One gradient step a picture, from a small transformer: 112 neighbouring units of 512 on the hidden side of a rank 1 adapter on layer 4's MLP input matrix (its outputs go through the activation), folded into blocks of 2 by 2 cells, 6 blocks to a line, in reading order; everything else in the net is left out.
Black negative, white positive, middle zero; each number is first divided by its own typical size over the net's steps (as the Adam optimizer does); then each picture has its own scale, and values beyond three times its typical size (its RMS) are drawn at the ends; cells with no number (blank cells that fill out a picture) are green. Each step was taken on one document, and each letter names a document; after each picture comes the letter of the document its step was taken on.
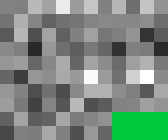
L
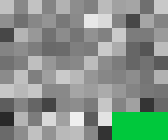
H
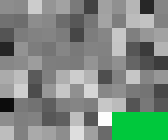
H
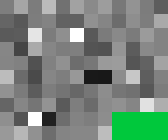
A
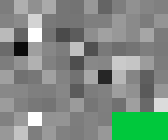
A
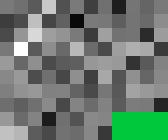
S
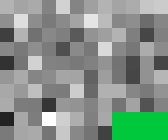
H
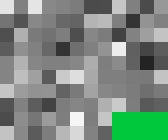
H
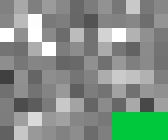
A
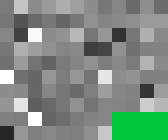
A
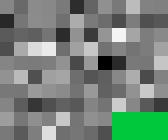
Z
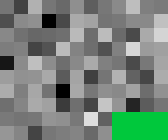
S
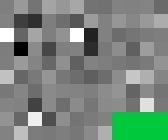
A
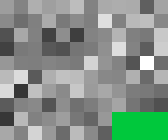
H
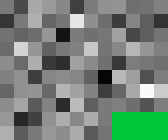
Z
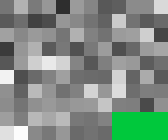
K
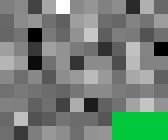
L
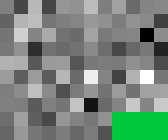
L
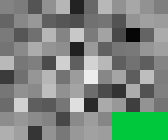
Z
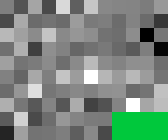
L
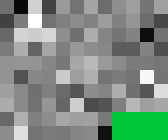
L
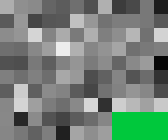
K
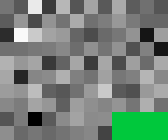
L
